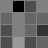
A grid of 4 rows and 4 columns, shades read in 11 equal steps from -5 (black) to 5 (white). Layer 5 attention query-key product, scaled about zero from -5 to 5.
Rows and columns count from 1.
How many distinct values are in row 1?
3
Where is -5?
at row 1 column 2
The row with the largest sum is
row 2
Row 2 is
-1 0 -1 -1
